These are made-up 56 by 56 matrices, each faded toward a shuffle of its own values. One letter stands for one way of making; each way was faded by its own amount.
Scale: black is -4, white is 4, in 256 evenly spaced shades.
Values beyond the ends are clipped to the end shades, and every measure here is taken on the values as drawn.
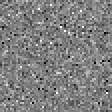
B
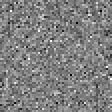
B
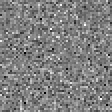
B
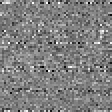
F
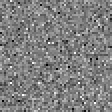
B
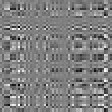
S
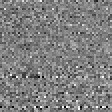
F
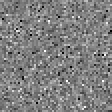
B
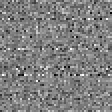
F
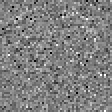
B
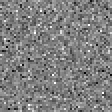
B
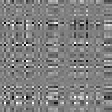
S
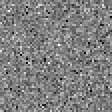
B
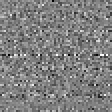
F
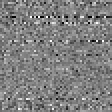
F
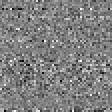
F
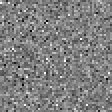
B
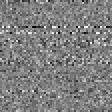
F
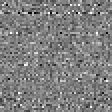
F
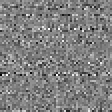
F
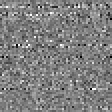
F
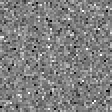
B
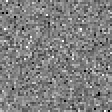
B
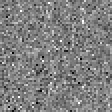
B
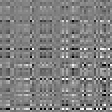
S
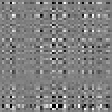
S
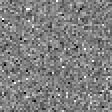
B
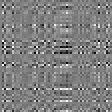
S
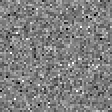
B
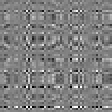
S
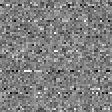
F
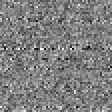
F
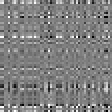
S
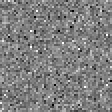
B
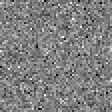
B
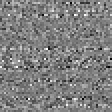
F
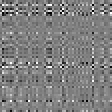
S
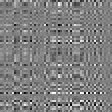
S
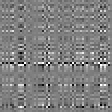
S
